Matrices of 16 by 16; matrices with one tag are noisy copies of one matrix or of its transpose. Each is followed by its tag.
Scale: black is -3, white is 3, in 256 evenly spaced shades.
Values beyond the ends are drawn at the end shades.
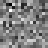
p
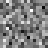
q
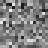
p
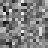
p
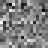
p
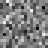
q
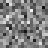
q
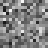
p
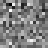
p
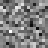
q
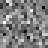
q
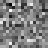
p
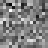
p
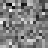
p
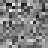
p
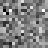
p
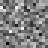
q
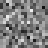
q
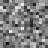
q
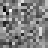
p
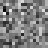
p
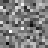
q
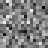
q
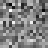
p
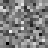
q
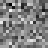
p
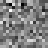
p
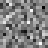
q
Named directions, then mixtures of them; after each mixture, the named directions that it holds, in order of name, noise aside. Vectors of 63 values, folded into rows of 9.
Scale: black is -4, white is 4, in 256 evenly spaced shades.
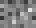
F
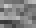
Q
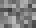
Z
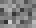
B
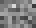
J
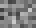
F, Z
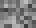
Z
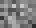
F, J, Z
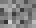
B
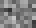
Z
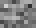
Q, Z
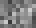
B, F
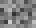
B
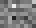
J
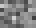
F, Q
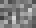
B, F, Z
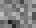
B, Q, Z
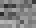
J, Q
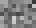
J, Z
